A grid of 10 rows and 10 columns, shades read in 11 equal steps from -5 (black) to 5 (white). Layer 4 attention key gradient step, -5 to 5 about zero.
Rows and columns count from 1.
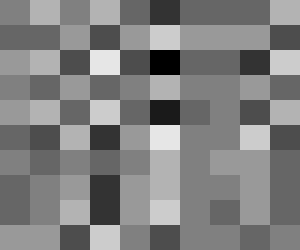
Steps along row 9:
up up down up up down down up down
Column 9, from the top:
-1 1 -3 1 -2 3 1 1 1 -1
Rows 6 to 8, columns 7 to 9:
0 0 3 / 0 1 1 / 0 0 1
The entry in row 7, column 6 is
2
